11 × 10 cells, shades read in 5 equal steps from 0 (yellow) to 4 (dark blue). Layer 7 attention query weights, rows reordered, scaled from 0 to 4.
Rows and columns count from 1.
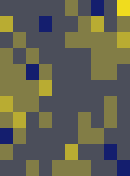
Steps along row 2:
up same up down same down down up down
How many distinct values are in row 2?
4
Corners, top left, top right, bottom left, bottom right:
3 0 3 4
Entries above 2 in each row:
8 6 4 5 5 6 6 5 7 8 6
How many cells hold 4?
6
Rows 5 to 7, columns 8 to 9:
2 2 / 3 3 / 3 2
